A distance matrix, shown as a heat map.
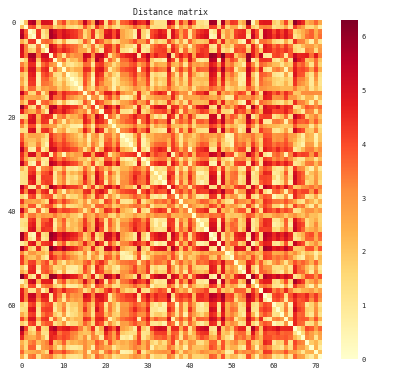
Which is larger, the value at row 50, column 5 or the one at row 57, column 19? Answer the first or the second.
the second
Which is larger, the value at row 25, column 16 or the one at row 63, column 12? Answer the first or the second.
the second
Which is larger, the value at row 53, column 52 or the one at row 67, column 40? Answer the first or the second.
the second
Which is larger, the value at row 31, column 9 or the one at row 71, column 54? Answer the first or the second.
the second
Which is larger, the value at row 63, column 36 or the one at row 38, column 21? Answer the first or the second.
the second
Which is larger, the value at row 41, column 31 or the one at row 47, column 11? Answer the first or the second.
the first
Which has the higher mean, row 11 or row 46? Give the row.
46
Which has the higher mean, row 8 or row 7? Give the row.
7
